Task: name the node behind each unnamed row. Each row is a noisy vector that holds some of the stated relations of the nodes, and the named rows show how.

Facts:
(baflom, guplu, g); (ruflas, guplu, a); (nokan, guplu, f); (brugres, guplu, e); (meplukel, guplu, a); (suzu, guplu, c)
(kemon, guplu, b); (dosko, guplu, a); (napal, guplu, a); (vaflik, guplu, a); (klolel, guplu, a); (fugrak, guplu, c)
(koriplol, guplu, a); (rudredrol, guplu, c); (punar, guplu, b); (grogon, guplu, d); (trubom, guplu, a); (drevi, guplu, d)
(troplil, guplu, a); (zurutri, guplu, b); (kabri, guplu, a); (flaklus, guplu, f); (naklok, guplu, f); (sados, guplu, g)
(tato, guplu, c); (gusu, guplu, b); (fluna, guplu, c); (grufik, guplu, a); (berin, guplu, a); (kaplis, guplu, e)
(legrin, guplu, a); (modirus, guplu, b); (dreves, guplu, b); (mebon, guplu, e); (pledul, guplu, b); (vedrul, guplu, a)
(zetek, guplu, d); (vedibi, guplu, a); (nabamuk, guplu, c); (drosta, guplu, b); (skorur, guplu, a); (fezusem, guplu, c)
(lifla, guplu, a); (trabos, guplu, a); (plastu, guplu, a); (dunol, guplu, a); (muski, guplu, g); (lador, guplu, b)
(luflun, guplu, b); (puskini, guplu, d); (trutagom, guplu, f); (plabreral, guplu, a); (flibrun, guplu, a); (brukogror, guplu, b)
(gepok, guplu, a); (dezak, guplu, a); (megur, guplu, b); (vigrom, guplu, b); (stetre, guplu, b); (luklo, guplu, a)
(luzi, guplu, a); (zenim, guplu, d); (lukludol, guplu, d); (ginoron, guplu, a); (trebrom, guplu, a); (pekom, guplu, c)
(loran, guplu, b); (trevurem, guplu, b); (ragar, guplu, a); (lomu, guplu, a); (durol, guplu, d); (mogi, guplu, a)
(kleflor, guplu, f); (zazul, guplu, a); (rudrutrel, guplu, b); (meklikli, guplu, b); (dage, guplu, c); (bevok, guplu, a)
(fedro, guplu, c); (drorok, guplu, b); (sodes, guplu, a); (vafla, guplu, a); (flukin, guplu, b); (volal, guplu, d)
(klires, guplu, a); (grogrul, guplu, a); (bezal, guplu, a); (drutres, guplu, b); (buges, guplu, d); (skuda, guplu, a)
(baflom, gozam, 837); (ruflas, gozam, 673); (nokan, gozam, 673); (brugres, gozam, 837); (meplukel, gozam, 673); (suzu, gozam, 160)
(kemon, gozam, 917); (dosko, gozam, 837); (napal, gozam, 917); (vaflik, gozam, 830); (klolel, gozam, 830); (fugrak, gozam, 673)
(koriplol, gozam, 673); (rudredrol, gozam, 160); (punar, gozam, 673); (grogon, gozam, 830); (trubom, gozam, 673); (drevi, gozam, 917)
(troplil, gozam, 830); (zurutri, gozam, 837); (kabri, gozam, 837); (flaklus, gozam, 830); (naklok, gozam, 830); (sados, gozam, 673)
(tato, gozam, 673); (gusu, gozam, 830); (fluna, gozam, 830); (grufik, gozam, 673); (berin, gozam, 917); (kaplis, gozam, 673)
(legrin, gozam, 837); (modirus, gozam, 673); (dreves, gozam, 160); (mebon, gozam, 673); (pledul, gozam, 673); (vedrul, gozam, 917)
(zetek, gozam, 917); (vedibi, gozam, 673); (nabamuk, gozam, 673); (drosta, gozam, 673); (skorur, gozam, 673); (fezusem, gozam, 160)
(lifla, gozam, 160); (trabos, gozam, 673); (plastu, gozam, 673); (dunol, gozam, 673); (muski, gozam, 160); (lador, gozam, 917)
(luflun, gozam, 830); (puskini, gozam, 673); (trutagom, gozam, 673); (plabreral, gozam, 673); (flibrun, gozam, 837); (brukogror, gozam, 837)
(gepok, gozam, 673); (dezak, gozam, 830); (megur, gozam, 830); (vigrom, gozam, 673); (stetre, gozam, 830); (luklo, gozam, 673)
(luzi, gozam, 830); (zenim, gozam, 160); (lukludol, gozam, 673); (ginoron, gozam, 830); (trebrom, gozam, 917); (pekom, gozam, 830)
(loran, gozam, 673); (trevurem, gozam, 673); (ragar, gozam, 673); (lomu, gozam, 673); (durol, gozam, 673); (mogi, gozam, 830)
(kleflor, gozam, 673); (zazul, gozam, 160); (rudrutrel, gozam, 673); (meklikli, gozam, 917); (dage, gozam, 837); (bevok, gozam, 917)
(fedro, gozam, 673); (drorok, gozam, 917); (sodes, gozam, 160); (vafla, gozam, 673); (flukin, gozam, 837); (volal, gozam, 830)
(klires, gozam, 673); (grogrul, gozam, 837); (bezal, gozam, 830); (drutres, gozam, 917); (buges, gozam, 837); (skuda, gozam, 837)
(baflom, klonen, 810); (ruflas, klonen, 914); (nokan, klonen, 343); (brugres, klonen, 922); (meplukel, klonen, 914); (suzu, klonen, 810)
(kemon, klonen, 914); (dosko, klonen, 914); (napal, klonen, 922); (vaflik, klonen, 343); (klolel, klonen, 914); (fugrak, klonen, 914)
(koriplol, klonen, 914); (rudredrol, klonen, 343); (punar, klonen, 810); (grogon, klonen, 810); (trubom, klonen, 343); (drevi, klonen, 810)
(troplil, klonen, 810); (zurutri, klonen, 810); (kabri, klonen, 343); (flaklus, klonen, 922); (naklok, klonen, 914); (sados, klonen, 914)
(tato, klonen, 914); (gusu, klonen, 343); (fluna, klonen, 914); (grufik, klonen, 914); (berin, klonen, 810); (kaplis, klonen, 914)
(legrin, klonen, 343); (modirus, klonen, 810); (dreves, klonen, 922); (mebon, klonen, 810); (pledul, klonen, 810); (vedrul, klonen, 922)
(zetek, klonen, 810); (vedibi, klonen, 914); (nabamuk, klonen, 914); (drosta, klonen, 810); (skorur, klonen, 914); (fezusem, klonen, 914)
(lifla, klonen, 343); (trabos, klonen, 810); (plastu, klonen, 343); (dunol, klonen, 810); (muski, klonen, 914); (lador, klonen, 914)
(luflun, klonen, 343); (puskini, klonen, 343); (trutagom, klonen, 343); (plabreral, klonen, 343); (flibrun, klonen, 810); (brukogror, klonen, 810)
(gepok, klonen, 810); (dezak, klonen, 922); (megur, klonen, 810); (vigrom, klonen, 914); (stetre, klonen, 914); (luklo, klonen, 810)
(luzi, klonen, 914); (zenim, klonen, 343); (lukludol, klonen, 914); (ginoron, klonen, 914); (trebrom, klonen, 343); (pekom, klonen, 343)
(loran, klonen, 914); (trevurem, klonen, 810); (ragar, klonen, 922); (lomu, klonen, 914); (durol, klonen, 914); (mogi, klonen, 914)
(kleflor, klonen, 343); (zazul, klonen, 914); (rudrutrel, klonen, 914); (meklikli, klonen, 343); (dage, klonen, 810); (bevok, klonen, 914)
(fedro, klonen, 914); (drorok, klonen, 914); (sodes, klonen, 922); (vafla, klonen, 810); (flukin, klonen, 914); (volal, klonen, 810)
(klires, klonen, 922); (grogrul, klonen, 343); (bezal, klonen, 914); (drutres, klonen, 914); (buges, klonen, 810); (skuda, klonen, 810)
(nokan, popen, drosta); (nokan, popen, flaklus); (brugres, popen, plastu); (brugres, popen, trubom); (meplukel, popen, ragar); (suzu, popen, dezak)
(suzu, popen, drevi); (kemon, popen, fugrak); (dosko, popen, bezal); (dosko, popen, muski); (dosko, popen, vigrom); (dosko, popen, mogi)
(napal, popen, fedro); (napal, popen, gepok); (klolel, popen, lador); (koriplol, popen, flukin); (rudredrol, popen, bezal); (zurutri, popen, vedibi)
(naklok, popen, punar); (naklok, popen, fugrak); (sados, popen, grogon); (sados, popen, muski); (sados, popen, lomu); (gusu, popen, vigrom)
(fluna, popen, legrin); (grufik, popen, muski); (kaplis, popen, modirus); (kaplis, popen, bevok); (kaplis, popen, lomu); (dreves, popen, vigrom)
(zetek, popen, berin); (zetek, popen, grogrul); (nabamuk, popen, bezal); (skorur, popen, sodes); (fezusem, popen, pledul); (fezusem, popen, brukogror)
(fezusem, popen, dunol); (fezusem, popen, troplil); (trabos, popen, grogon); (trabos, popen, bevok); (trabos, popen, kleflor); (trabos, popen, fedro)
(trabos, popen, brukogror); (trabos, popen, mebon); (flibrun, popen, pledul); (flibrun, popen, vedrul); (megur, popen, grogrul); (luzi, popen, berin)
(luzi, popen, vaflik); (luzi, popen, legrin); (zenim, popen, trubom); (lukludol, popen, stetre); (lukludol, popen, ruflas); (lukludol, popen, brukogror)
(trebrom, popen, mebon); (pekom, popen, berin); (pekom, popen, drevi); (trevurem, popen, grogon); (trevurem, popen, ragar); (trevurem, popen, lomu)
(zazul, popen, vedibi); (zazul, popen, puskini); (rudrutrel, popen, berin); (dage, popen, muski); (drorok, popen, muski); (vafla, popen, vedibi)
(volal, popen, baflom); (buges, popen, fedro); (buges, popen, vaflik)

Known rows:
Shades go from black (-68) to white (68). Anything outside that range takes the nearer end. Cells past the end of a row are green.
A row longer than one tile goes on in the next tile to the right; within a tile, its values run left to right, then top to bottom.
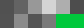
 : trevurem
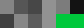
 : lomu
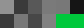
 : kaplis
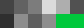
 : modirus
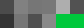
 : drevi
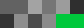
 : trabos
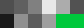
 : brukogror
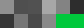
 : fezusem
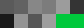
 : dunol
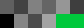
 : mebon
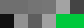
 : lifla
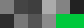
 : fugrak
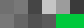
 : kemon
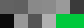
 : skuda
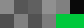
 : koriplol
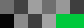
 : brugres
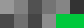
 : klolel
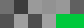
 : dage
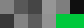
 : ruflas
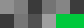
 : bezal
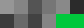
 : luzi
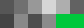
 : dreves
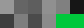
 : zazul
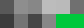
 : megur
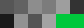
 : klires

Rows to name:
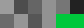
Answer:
dosko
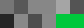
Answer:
rudredrol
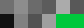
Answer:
vaflik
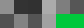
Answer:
muski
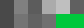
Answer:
meklikli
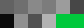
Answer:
sodes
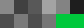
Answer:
nabamuk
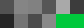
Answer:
berin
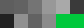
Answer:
puskini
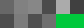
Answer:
trebrom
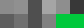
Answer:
naklok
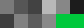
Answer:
durol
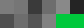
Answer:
bevok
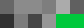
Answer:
volal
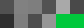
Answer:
vedrul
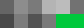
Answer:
gusu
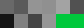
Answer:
suzu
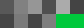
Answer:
napal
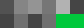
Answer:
zetek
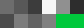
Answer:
loran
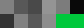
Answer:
vedibi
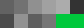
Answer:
nokan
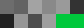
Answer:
flibrun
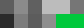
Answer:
luflun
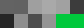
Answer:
buges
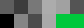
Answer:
baflom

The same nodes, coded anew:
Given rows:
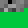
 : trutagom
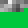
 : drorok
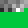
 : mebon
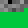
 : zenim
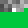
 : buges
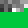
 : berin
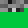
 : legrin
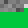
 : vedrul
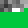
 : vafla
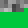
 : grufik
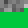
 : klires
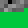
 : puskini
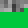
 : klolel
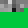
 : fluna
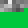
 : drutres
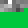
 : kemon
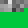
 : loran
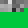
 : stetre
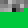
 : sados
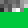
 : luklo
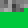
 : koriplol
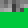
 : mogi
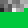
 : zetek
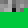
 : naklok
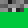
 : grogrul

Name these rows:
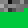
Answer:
rudredrol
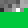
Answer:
grogon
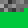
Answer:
pekom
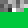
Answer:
dage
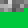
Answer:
vigrom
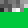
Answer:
trabos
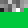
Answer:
megur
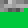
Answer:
brugres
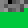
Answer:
lifla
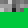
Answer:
fezusem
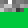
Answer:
flukin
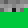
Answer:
flaklus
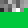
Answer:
trevurem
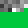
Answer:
skuda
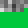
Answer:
zazul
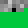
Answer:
kaplis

